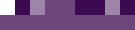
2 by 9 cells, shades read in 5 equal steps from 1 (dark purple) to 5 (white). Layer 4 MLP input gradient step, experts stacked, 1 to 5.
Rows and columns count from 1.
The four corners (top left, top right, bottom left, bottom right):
5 1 2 2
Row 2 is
2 2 2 2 2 2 2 2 2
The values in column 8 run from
2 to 3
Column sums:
7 3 5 4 4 3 3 5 3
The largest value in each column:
5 2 3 2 2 2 2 3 2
